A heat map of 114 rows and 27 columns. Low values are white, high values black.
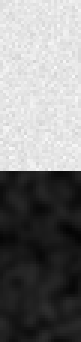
The table splits into 2 rows of 1 panel. Panel 1,1: very low, fine-grained, faint in contrast. Panel 2,1: very high, blotchy, faint in contrast.
